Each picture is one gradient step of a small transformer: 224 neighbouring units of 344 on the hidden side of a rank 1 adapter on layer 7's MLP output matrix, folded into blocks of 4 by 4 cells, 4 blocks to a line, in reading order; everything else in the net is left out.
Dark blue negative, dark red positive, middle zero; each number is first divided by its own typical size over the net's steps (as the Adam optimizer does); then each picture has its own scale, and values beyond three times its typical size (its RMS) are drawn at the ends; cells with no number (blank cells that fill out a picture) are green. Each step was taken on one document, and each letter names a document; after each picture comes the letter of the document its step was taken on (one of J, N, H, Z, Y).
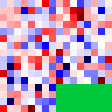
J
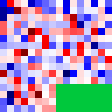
J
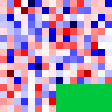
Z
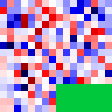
Z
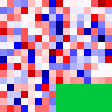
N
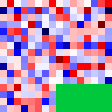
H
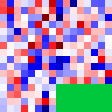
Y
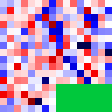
N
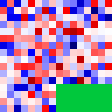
Z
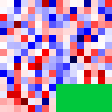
J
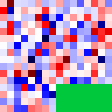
Y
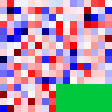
N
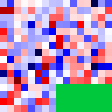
Y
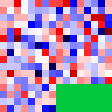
N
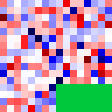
J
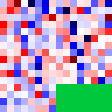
Z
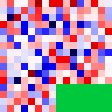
N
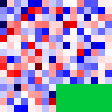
Z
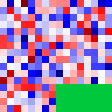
H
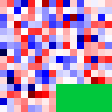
J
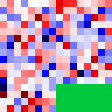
N
